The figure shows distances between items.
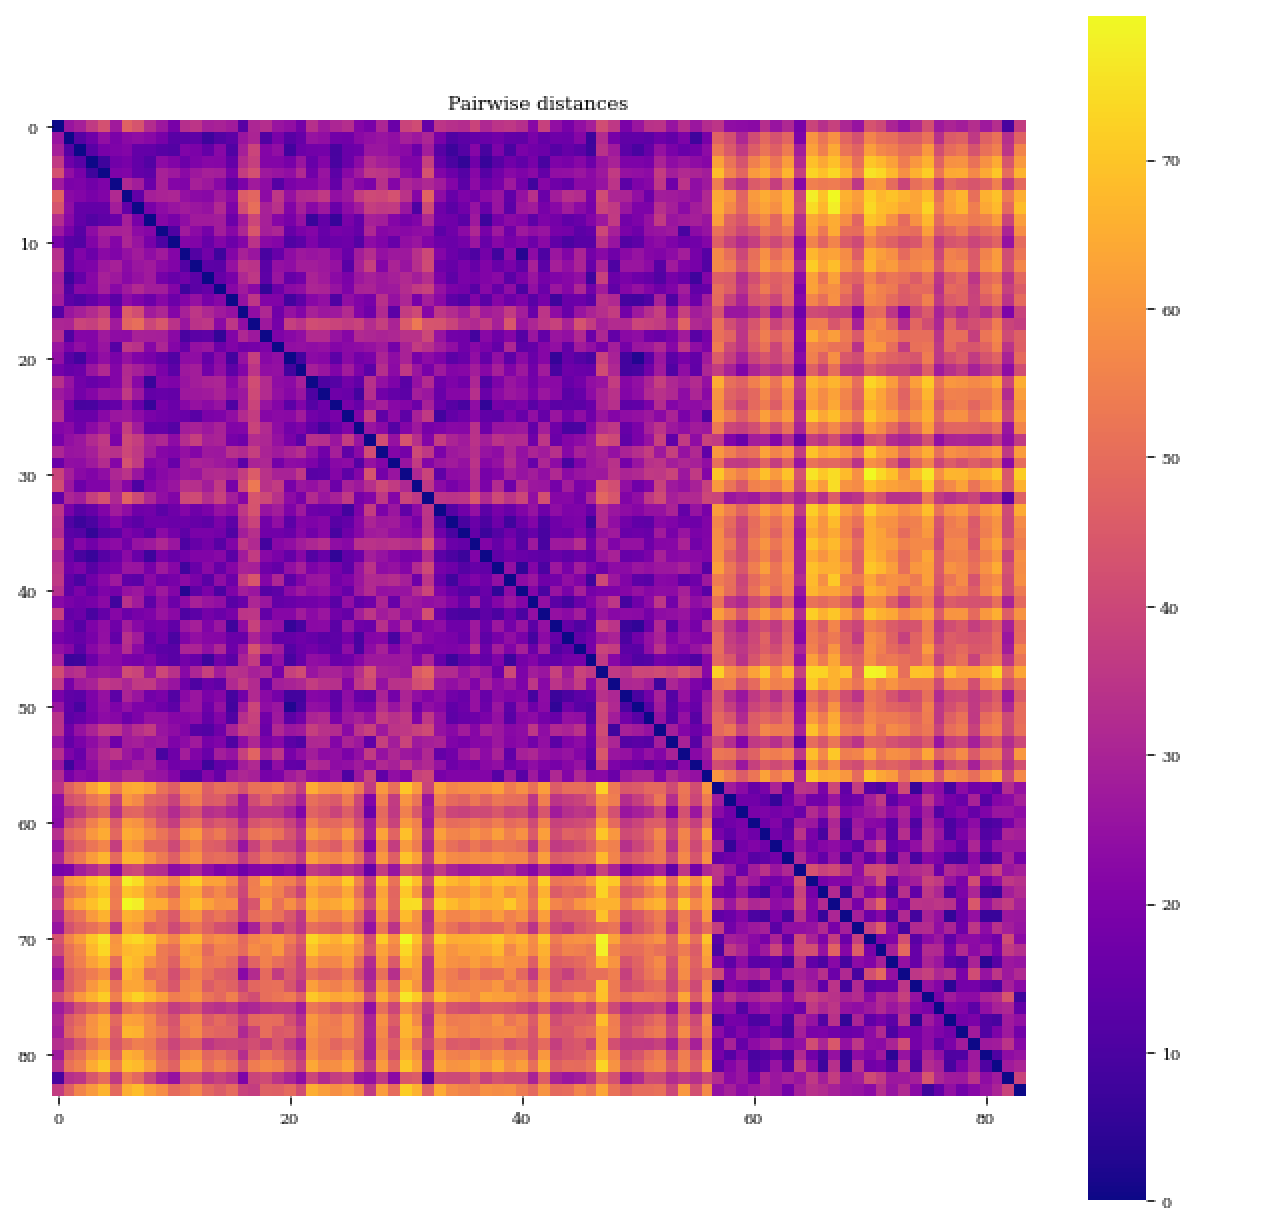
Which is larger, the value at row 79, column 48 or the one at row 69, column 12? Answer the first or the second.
the second
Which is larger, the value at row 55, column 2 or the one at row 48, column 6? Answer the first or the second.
the second
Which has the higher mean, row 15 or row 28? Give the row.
28
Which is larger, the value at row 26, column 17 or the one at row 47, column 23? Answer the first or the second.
the first
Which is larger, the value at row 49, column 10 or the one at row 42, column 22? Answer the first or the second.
the second
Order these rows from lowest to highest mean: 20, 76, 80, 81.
20, 76, 80, 81
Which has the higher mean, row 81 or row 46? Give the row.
81
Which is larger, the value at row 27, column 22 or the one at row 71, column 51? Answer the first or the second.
the second
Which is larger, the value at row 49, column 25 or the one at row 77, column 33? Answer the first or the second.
the second
